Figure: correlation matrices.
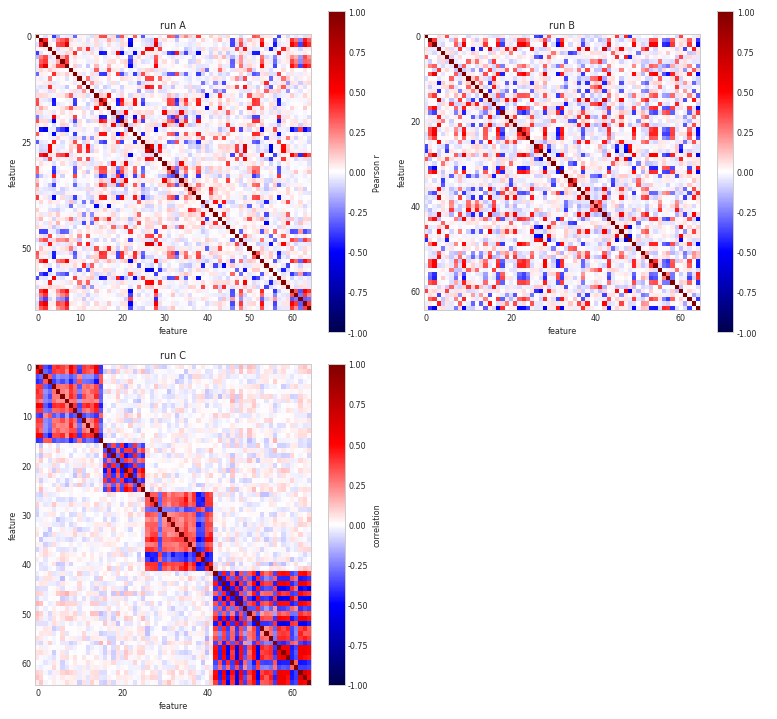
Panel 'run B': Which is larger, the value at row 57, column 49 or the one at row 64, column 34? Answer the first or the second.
the second
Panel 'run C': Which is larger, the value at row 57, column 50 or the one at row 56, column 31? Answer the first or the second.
the first
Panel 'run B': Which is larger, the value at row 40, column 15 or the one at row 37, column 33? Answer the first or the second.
the second
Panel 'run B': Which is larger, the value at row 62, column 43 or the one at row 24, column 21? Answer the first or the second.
the first
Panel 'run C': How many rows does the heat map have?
65
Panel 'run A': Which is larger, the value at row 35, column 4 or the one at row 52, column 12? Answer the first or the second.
the second
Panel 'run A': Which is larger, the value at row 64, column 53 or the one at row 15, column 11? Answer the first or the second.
the first
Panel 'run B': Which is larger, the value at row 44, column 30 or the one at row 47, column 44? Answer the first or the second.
the first
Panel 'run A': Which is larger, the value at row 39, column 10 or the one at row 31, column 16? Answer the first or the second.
the second
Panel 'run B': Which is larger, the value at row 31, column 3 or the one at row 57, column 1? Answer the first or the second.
the first
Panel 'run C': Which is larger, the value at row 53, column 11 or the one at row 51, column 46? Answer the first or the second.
the second
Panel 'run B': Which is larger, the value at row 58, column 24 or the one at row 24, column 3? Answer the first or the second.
the first
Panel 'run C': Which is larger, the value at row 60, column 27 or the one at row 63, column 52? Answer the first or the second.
the first
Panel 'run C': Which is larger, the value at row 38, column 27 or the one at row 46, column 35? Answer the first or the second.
the second
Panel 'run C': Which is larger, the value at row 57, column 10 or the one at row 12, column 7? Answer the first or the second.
the second
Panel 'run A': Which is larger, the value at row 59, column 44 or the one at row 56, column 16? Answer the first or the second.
the first
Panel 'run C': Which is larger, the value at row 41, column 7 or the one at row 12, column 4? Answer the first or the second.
the second
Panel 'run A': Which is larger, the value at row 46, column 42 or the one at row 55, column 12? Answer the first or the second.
the first
